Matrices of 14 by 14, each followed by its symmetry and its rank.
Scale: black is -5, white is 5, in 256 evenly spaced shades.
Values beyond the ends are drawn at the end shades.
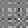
symmetric, rank two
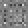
symmetric, rank two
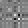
symmetric, rank two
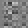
neither, rank two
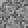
symmetric, full rank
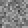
neither, full rank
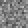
neither, full rank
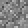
symmetric, full rank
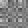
symmetric, rank two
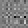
neither, rank two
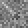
symmetric, full rank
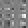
neither, rank two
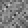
symmetric, full rank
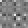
symmetric, rank two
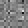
neither, rank two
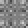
symmetric, rank two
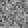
neither, full rank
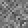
symmetric, full rank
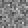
neither, full rank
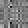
neither, rank two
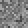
symmetric, full rank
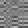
neither, rank two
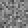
neither, full rank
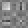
symmetric, rank two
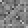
symmetric, full rank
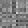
neither, rank two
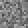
neither, full rank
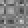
symmetric, rank two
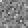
symmetric, full rank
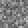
neither, full rank
